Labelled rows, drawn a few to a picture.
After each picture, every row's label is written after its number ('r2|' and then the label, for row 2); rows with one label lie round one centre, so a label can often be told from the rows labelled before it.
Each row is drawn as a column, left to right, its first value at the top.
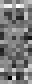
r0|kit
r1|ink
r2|ink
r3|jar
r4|ink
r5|ink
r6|jar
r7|kit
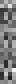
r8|ink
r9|jar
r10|ink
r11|jar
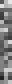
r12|ink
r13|jar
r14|kit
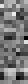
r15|ink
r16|jar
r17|jar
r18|jar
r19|ink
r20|ink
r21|kit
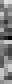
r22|jar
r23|kit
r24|kit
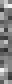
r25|jar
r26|kit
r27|ink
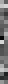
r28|kit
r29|ink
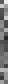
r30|ink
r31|jar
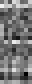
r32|ink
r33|kit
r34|ink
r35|kit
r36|kit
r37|ink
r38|ink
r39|kit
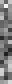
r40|jar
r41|ink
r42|kit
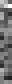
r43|jar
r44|ink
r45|ink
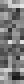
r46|jar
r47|jar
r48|kit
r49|ink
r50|ink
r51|kit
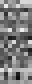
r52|jar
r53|ink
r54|jar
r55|kit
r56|ink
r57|jar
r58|jar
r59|kit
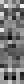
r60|jar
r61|ink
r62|kit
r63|ink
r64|jar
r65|ink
